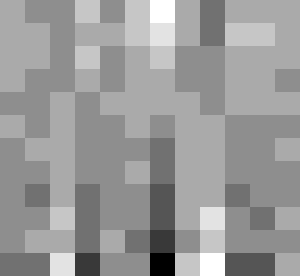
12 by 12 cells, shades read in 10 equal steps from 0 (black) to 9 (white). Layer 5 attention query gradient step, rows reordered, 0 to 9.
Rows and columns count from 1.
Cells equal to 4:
13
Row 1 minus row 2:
0 -1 0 1 -1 0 1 0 0 -1 -1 0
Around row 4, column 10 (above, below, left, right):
6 6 5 6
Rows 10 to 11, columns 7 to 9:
3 6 8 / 2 5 7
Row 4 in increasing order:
5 5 5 5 5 5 6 6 6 6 6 6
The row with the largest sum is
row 2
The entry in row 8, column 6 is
6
